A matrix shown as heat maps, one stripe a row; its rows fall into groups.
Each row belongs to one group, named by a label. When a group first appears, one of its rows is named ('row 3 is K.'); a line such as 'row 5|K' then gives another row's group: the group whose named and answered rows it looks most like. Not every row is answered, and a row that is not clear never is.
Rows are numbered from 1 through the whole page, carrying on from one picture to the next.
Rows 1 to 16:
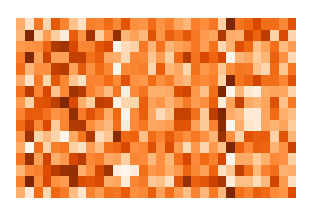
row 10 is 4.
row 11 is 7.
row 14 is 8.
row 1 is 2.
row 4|4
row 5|8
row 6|2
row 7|4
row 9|4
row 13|4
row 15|4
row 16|2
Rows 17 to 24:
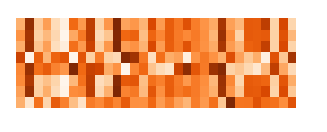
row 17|7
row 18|7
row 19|7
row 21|4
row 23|7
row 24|2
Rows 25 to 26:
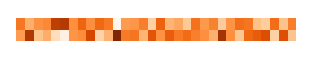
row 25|8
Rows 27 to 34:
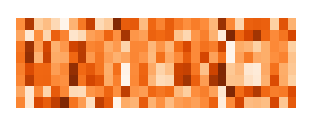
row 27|7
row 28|2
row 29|4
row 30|4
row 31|4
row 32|4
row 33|2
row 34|8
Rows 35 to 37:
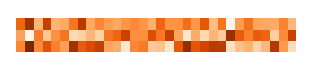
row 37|4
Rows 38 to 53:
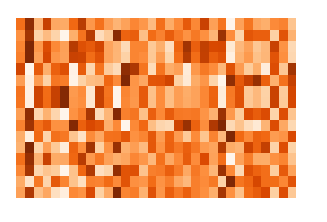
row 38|4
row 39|7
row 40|4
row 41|4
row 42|8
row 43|2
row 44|8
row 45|8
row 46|7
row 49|7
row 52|2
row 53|7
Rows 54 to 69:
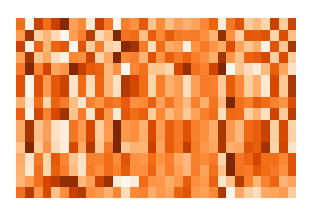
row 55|7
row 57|7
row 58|4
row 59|8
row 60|8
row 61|2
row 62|8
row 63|7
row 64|7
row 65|7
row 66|2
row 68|8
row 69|4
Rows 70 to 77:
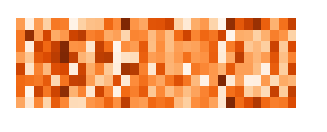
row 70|2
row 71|4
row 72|8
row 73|8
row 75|4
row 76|8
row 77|2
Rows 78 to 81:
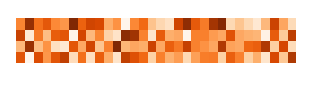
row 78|4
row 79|8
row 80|7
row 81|8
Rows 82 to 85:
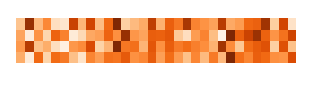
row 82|7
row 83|2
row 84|7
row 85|2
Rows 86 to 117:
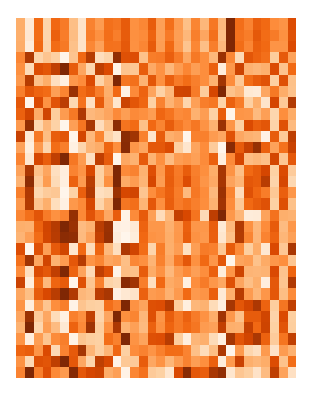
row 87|2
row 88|2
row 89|7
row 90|8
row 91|7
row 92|4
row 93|8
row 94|4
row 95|7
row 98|8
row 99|7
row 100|7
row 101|7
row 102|7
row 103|4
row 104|8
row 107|4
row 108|8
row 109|8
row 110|8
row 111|2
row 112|7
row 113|7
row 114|2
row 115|4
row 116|8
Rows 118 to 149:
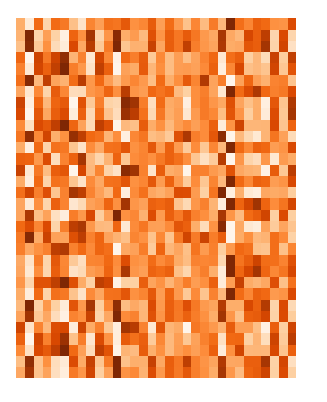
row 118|2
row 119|7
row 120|7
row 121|8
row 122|8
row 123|4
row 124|2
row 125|8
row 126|8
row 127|8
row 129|2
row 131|8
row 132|2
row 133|4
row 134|2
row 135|7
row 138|8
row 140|2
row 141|8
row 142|2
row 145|8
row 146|8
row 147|8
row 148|7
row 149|7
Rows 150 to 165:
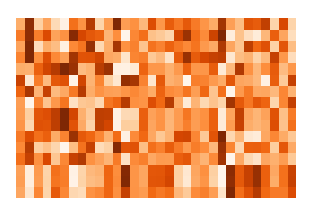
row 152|7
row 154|8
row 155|8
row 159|8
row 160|4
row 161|7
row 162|4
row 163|2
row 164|2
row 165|2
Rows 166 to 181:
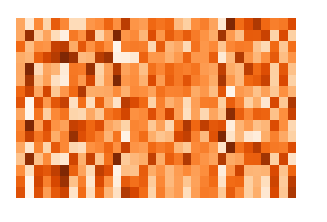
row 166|2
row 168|8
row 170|7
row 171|7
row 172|4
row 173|8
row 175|4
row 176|4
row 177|2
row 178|7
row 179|8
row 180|8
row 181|8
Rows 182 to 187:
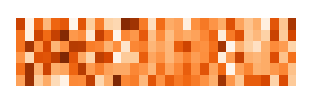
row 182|8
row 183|8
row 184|4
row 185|8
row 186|4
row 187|7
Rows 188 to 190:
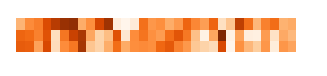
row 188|8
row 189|4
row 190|4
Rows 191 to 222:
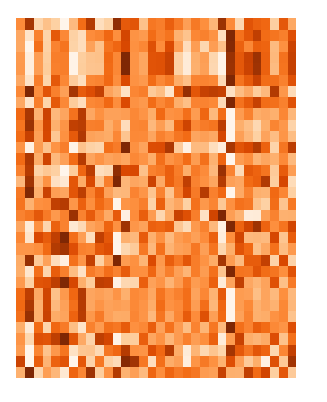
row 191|7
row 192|2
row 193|2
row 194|2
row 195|2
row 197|4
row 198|2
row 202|2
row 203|4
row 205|7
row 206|4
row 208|4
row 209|2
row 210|8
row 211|8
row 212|7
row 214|8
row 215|4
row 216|4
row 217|4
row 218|2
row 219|8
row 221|8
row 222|7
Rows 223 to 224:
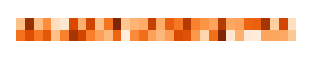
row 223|7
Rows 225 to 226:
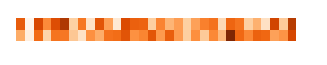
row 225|8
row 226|2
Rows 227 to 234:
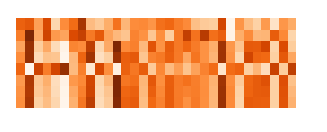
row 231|8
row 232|7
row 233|7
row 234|7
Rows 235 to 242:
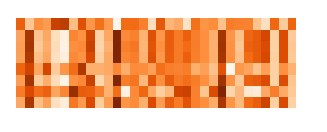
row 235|8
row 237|7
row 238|7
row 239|4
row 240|7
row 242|7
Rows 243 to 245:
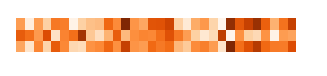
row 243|2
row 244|4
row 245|2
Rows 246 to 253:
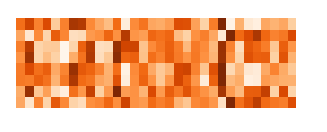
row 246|4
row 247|2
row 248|7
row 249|7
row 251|4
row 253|2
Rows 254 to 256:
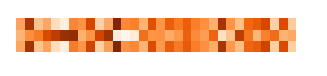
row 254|7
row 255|8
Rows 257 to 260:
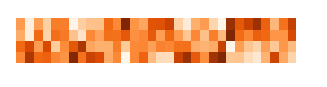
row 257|2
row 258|2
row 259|4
